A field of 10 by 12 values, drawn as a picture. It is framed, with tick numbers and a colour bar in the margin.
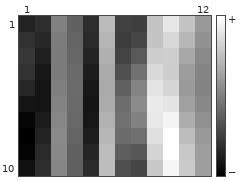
Ninth with the highest average: bottom right. Grain: streaks running down. Average level on the scale: 50%.
